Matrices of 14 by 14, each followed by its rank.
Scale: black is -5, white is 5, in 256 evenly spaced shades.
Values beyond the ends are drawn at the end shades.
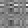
two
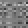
two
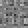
three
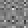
two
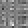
three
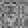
three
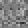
three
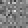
three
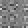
three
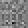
three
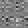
two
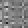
two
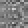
three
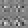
two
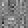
three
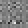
two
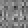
three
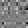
two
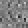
three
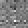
three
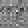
three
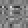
two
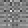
two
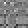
three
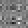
two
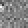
three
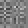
two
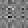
two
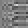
two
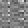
two
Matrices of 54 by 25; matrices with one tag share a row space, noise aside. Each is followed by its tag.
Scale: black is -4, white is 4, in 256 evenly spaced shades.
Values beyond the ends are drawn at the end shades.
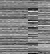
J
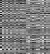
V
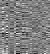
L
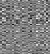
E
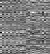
V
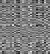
E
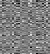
E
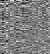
L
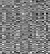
E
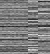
J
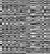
V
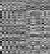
V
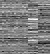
J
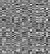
E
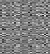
E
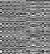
V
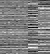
J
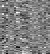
L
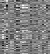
L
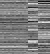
J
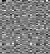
E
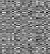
E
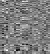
L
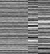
J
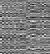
V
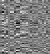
L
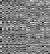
V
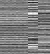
J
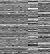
J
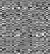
E
